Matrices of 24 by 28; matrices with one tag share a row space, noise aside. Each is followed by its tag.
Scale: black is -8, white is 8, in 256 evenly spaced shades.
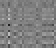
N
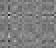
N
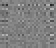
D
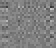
D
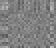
D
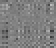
D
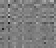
N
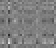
N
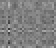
N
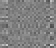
D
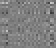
D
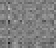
N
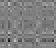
N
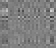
D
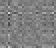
N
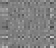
D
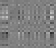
D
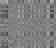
D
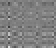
N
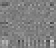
D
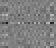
D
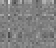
N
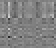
N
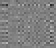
D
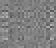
D
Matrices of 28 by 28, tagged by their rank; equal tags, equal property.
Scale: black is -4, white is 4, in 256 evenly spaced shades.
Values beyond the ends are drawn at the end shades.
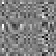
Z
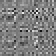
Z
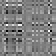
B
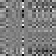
B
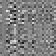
Z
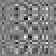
B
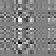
B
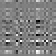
B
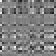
B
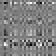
B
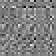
Z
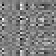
Z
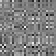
Z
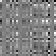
B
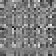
Z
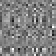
Z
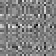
Z
